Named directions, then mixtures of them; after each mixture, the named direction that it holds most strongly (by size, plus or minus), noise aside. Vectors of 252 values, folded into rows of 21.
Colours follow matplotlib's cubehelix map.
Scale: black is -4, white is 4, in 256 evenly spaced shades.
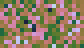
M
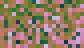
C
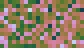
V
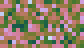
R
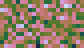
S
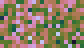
V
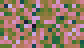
M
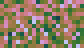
C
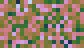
R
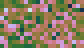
V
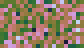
M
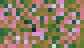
M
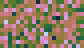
C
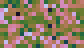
S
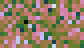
M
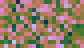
S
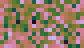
C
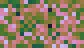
V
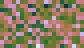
S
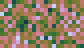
M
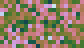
R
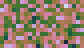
S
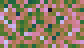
V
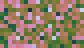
V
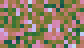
M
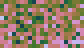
C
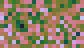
R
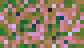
M
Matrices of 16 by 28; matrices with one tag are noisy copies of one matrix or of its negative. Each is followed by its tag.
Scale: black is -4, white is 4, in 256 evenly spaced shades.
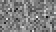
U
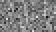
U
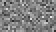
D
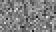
U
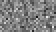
U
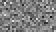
D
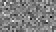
D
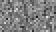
U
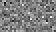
D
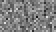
U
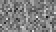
U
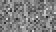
U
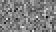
U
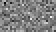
D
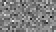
D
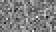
U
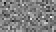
D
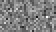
U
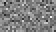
D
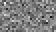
D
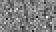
U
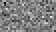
D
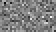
D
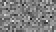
D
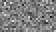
D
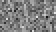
U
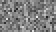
U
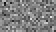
D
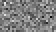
D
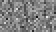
U
